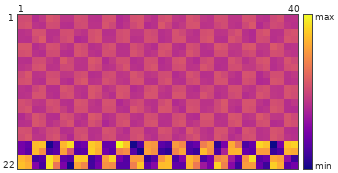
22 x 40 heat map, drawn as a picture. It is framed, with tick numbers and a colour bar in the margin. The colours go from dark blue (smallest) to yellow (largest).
Seam: horizontal, 80% of the way down, the top part calmer. Grain: checkered. Slope: none.
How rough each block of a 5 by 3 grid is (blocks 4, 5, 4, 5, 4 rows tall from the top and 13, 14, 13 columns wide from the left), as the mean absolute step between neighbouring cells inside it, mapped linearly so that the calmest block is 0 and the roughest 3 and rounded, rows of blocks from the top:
000 / 000 / 000 / 000 / 333
